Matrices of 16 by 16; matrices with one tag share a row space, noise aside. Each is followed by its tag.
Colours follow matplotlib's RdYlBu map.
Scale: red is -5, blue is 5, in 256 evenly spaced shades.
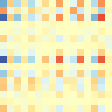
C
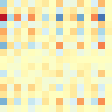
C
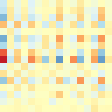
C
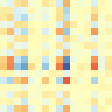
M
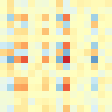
M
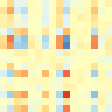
M
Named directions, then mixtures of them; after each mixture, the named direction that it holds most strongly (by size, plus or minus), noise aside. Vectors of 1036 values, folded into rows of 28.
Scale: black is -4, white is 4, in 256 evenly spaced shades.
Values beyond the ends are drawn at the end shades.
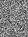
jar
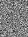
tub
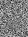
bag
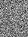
jar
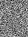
bag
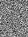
tub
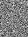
tub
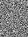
tub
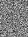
tub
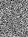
bag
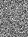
jar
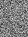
jar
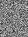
tub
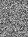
jar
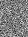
bag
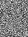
bag
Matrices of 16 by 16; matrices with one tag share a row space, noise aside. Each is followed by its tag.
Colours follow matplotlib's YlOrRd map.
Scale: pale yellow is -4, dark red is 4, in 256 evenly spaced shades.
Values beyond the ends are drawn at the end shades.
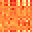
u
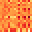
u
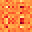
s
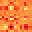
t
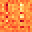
s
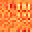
u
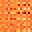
u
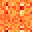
s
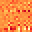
u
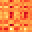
t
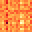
s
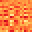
t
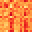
t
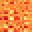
t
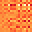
u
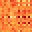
u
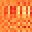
u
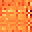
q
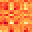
t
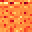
t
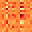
s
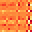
q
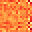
q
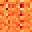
s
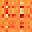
s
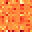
s
